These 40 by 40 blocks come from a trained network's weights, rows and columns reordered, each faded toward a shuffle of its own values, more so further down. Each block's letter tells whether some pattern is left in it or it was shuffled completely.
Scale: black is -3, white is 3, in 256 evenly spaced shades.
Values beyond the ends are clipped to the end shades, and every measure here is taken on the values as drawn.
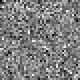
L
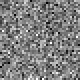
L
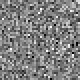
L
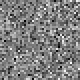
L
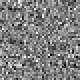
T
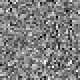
T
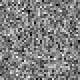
L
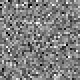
L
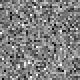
L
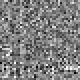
T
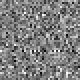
T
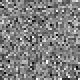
T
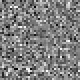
T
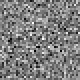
T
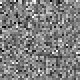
T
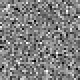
L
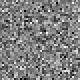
T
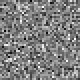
L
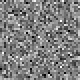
L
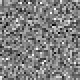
L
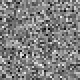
L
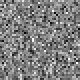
L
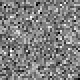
L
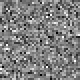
L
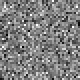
L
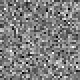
T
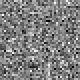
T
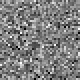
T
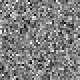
L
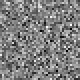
L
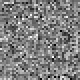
T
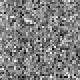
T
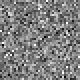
L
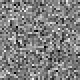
L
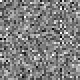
T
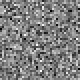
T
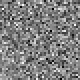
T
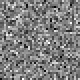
L
